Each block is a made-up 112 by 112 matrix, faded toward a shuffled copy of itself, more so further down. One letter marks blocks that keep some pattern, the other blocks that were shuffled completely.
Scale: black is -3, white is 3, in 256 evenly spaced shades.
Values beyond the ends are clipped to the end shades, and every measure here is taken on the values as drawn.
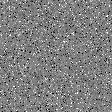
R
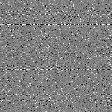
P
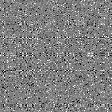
P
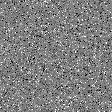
R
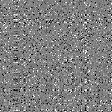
P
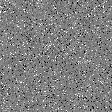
R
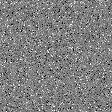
R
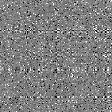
P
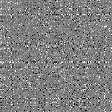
P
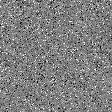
R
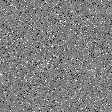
R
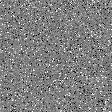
R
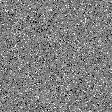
R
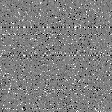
P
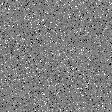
R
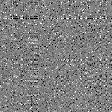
P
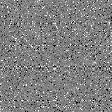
P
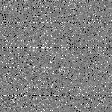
P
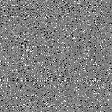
P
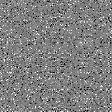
P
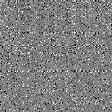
P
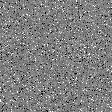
R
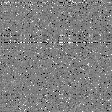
P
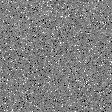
R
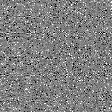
P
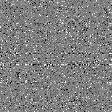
P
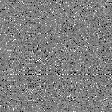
P
